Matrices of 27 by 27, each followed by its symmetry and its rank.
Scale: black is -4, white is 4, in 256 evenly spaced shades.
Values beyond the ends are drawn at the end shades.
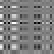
neither, rank one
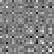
symmetric, rank three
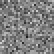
neither, full rank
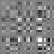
symmetric, rank two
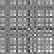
symmetric, rank two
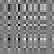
neither, rank one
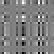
neither, rank one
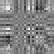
symmetric, rank two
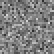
neither, full rank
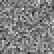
neither, full rank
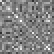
symmetric, rank five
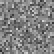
neither, full rank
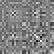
symmetric, rank three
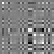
symmetric, rank two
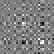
symmetric, rank three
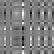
neither, rank one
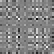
symmetric, rank three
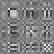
symmetric, rank three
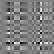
neither, rank one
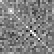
symmetric, rank five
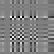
neither, rank one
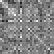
symmetric, rank five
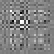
symmetric, rank two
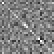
symmetric, rank five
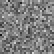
neither, full rank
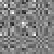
symmetric, rank three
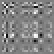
symmetric, rank two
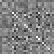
symmetric, rank five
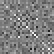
symmetric, rank five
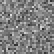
neither, full rank
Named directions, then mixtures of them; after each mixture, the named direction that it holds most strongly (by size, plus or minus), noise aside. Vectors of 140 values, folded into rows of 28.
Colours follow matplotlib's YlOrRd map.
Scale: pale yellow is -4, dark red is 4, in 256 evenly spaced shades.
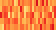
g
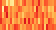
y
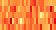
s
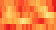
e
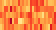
s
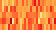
s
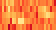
e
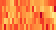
s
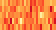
s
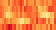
e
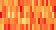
g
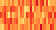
g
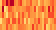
y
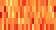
g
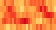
e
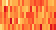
s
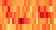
s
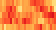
e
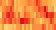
e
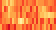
e
